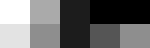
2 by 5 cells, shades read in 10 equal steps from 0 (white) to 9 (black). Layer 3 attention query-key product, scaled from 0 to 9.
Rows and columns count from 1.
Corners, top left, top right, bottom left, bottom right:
0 9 1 4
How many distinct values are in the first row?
4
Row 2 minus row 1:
1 1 0 -3 -5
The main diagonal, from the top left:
0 4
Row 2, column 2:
4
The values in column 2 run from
3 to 4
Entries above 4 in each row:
3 2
